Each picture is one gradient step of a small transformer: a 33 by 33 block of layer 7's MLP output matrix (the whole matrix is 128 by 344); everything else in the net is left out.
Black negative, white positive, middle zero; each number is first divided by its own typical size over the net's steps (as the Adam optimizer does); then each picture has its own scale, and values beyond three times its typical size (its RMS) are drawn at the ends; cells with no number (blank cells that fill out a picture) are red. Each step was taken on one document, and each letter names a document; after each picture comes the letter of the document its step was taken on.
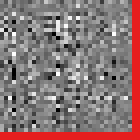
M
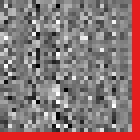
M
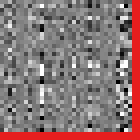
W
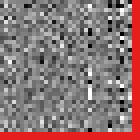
W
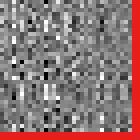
M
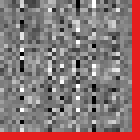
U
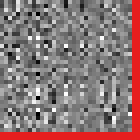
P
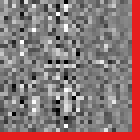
M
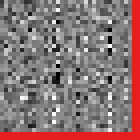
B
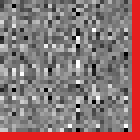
B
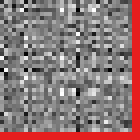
W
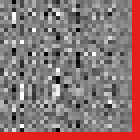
B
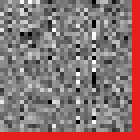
U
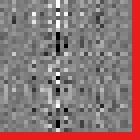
M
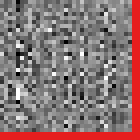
P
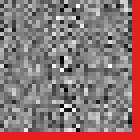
W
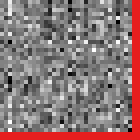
U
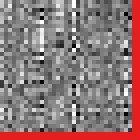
W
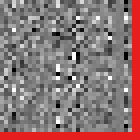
B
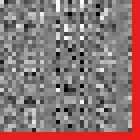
B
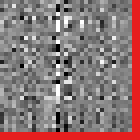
M
